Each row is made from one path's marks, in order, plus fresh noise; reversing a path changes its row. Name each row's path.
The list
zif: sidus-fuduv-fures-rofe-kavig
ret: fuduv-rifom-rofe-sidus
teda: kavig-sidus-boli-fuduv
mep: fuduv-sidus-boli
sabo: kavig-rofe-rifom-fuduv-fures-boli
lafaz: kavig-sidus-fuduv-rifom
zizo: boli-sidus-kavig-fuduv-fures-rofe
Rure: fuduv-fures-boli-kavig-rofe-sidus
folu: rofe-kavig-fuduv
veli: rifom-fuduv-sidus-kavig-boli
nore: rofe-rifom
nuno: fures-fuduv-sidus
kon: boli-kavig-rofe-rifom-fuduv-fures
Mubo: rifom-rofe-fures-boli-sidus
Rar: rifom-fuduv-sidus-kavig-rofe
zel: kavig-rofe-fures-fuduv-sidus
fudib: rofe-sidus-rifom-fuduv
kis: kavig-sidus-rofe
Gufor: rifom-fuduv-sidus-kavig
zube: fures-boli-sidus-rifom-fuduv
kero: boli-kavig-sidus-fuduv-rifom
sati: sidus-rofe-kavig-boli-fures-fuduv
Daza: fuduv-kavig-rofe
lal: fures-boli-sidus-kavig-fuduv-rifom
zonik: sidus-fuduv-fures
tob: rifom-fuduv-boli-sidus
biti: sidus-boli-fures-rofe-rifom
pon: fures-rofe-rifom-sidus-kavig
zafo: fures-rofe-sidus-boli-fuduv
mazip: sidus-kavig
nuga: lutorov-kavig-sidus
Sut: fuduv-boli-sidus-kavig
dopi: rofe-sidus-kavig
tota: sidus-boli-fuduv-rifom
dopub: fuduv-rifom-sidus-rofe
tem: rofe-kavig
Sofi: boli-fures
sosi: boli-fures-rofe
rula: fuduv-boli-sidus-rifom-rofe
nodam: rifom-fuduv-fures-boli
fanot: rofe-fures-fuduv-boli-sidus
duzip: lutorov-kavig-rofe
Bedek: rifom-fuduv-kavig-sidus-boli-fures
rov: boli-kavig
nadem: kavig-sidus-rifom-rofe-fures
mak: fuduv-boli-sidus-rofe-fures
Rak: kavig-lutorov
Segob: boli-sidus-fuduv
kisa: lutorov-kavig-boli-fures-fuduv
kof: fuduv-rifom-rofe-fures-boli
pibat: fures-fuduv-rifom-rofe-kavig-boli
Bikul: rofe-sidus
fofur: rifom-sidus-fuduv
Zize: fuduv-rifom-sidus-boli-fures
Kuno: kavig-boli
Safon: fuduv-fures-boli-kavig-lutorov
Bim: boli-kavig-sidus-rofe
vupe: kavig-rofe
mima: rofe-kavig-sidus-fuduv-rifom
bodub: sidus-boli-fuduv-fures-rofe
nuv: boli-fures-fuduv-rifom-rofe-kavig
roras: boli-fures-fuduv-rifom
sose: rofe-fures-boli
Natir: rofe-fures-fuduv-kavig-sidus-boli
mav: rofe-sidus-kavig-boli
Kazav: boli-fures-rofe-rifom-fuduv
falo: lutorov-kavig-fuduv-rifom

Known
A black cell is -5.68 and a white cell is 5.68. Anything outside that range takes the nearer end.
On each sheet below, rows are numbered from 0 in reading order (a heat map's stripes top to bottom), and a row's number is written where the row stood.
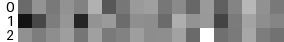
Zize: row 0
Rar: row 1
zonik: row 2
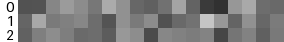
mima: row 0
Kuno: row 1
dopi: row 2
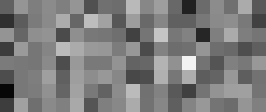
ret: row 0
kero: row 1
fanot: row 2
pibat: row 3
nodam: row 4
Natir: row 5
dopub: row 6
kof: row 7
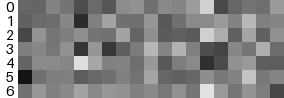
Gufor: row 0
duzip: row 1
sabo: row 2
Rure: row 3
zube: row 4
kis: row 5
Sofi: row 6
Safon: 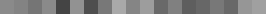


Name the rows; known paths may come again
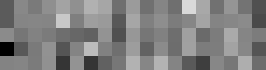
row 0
kon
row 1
Kazav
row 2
zel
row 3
zizo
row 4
Rure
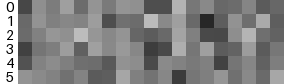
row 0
mav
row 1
ret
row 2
fudib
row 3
Natir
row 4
dopi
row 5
Rak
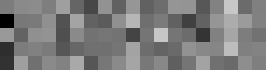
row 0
teda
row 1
rula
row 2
fanot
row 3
vupe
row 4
kof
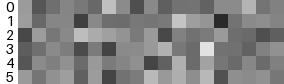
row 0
falo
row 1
tob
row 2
pibat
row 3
zif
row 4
sose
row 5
sati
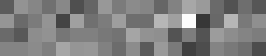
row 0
rov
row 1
Bedek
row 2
tota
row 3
nuno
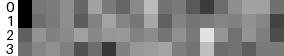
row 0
dopub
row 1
Bim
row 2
Sofi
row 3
mazip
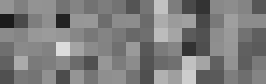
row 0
Bikul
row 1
Rar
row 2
folu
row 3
zube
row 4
Kuno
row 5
veli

